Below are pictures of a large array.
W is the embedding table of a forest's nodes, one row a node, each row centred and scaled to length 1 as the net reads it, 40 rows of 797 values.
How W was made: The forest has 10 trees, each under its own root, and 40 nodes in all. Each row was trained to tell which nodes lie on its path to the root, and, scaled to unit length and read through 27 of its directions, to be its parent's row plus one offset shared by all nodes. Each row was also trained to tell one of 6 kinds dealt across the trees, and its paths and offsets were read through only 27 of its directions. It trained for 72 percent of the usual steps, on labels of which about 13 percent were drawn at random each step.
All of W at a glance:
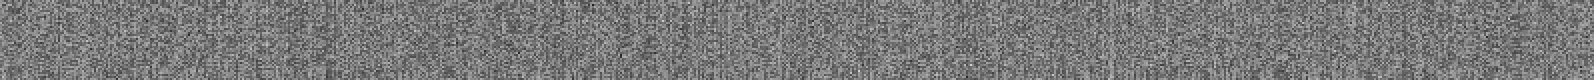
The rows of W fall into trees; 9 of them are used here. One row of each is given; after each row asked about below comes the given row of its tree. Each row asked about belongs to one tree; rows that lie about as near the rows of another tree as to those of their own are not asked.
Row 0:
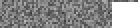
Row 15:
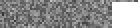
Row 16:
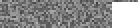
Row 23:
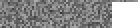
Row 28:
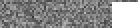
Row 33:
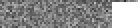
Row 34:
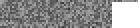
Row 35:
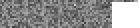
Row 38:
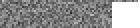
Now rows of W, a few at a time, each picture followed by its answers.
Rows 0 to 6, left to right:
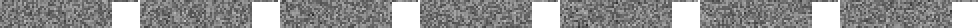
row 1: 0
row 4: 34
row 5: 0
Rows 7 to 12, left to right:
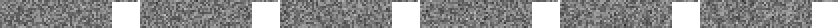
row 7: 33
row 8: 23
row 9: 16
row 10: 33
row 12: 34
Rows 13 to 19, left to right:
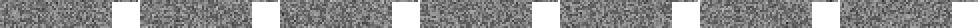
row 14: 35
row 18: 35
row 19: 23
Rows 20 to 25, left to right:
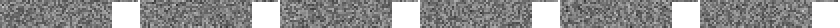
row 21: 23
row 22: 34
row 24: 28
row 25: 15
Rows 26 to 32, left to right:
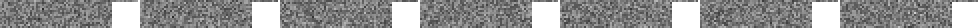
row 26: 23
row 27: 0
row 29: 33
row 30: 38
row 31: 33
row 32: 38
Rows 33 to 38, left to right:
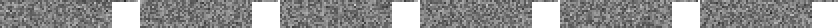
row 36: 38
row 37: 15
